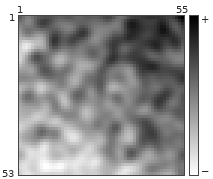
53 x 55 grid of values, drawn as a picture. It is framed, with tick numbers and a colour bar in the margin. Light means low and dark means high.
Slope: up to the top right. Ninth with the highest average: top right. Grain: blotchy. Ninth with the lowest average: bottom left. Stripes: none.
